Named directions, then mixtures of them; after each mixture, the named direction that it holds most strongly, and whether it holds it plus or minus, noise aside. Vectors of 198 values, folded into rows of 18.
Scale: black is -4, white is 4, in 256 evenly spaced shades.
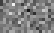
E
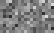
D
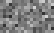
D, plus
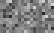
D, plus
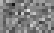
E, minus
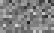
D, minus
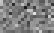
E, minus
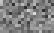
E, minus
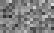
D, plus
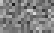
E, minus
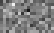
E, plus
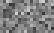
D, plus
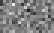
E, plus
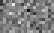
E, plus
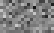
D, minus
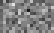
E, plus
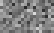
E, minus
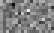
E, minus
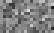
D, plus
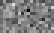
E, plus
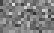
E, plus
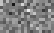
E, minus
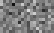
E, minus
